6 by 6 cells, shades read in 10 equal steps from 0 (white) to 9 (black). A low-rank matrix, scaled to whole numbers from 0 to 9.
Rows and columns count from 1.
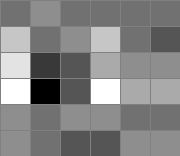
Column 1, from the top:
5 2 1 0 4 4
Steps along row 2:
up down down up up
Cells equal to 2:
2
